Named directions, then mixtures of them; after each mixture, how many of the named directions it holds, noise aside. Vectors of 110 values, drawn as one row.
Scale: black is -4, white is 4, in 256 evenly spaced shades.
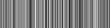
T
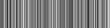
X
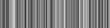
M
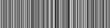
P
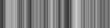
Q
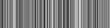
three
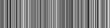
one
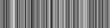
two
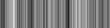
three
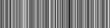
three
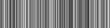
three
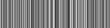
one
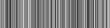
three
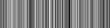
three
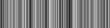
three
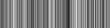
three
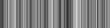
two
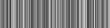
three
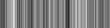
three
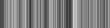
three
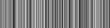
two
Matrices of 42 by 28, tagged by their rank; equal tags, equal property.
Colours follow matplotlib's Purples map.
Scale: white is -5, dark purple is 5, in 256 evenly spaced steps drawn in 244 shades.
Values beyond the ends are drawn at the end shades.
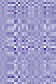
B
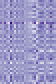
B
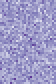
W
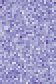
W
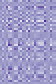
B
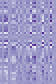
B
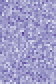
W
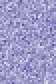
W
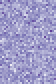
W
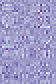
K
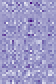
K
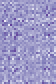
K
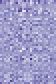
K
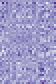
K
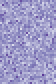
W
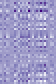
B
